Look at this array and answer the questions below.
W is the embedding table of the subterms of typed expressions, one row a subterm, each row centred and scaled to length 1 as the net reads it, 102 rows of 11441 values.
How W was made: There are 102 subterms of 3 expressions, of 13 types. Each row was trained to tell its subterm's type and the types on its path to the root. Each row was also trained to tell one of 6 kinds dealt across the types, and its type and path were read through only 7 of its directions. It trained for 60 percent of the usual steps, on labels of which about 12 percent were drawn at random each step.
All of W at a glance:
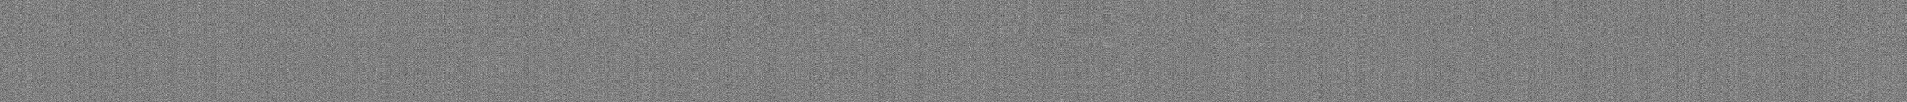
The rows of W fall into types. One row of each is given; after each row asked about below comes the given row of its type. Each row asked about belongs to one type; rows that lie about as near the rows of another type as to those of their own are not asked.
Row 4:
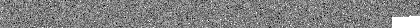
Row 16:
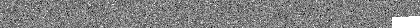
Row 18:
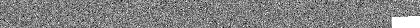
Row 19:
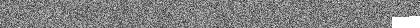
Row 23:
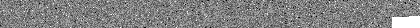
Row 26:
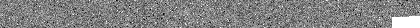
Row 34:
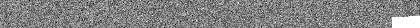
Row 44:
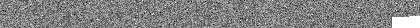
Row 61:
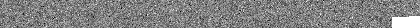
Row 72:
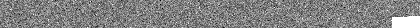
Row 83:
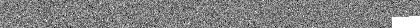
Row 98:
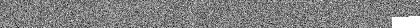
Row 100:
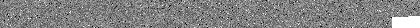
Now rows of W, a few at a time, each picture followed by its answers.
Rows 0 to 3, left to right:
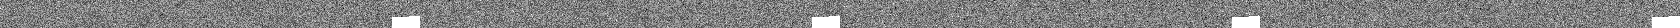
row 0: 26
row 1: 34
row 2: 72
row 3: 18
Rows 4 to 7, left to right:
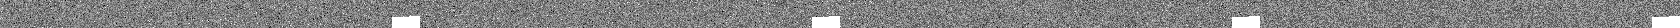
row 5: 72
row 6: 26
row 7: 34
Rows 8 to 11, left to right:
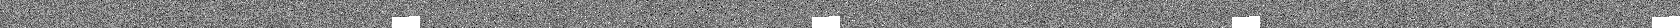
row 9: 4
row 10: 98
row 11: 4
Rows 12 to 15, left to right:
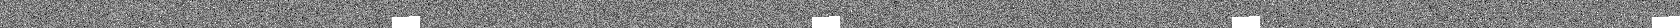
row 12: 16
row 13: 98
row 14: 34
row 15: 34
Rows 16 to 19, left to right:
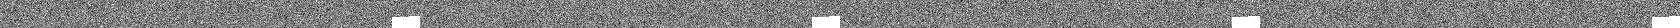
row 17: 26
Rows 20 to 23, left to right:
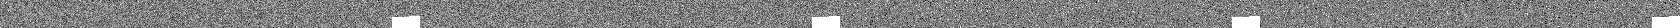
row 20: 34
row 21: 18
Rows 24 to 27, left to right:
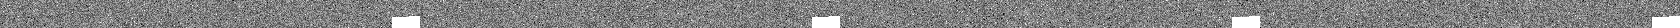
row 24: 61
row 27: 44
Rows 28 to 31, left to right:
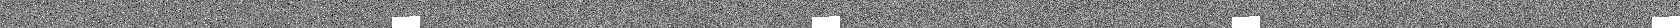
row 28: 4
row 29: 4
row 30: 61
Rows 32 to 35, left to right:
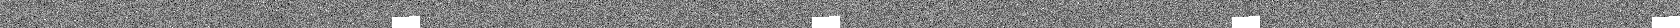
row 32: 4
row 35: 23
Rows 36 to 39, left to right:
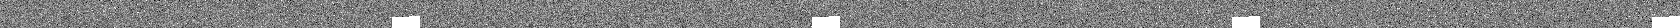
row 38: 18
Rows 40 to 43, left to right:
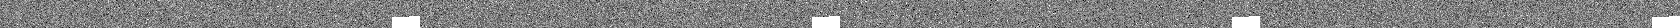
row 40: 23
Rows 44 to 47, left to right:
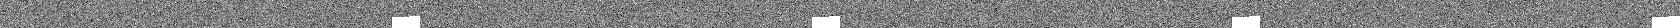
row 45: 98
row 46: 44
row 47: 72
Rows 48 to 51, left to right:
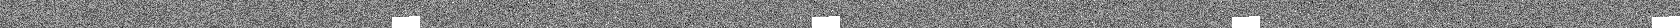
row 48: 4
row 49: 18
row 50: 61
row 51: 18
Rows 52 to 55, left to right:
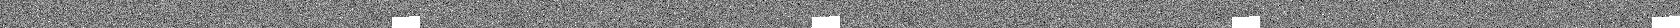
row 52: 44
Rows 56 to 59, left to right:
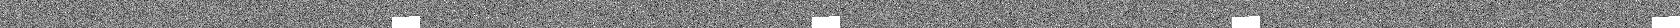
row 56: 23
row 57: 23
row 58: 100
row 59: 61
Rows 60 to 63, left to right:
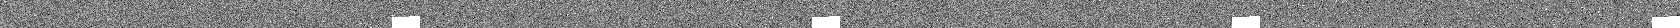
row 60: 34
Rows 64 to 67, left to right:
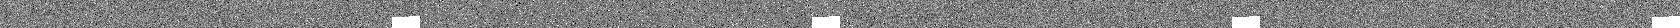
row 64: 34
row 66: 19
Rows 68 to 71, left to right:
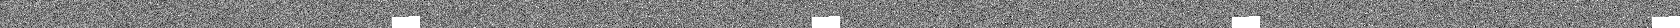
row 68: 100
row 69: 18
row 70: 100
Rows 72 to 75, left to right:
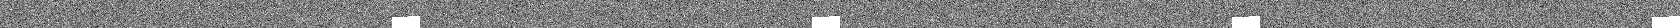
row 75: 23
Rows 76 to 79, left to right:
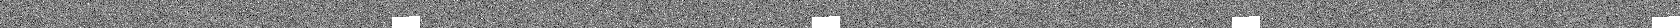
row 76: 26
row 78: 23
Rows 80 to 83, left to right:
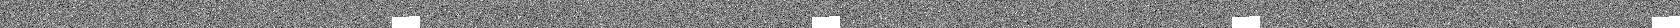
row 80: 100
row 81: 19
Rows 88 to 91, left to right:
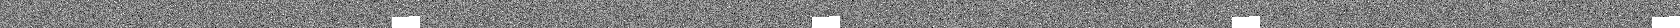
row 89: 44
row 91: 19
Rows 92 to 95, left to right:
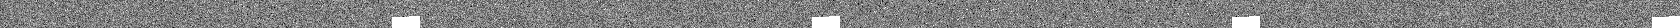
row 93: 26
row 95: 26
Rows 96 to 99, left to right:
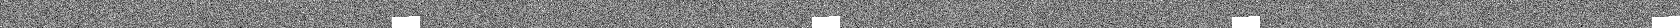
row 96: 18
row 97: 23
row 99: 26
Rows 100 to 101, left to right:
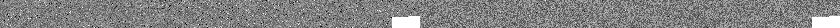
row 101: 83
